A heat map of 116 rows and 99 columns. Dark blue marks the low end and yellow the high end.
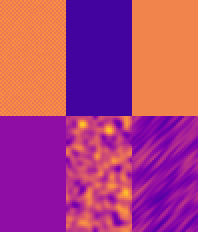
The table splits into 2 rows of 3 panels. Panel 1,1: high, checkered, faint in contrast. Panel 1,2: very low, flat. Panel 1,3: high, flat. Panel 2,1: low, flat. Panel 2,2: middling, blotchy, strong in contrast. Panel 2,3: low, slanting up to the right.
